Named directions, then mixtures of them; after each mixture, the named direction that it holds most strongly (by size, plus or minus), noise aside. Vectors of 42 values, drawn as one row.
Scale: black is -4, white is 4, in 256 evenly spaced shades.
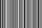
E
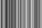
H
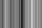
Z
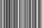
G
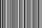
E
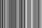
E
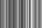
Z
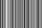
E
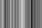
Z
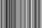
H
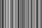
G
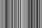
Z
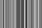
E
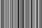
G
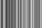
H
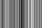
Z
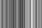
Z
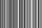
E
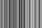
Z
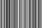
G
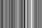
H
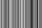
Z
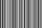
E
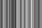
H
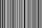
E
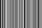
E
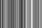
Z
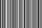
E
